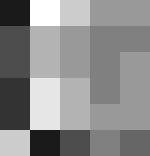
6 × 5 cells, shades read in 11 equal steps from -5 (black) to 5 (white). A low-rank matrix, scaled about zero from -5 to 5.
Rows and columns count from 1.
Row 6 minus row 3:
5 -6 -3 0 -2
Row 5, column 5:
1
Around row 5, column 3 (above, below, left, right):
2 -2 4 1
